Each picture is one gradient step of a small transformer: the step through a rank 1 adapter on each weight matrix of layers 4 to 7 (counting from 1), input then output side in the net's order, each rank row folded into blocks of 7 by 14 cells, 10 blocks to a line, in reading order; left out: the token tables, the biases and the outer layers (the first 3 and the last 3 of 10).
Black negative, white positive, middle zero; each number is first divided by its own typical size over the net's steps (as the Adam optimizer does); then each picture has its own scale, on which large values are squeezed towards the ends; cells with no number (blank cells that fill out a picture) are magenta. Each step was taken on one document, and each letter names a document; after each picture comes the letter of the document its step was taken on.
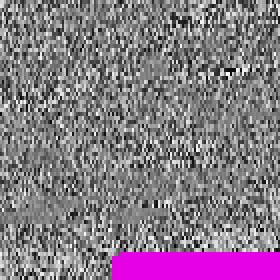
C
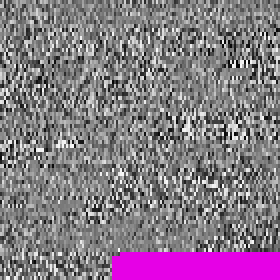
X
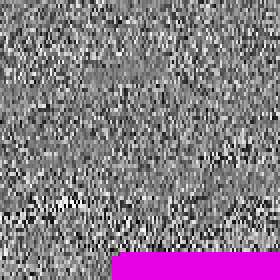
C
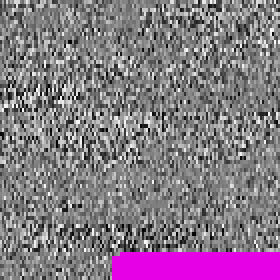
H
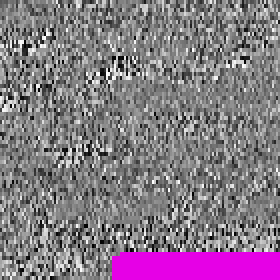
H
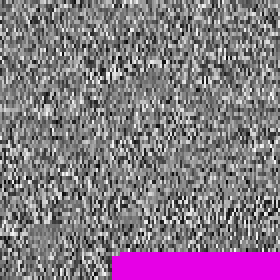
C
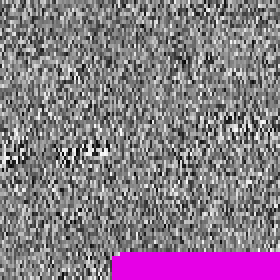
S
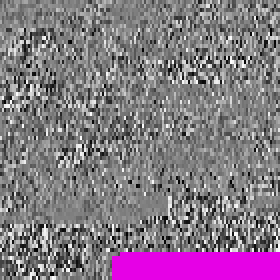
H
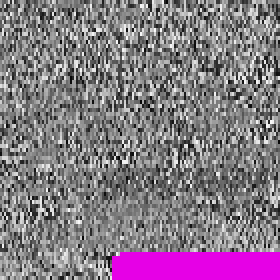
S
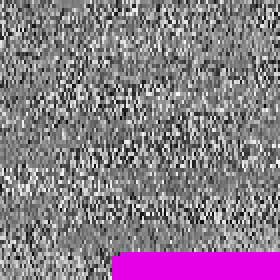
S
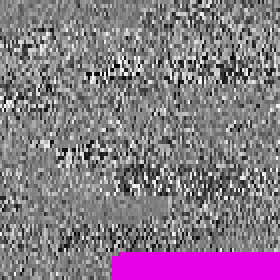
H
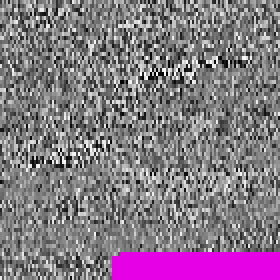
X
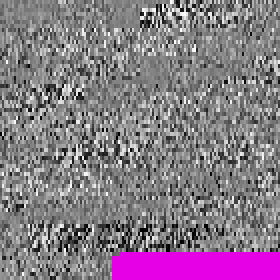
H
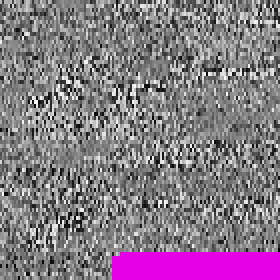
S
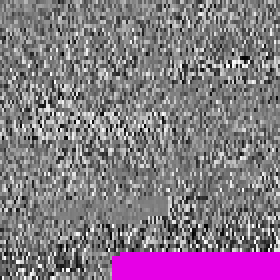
H
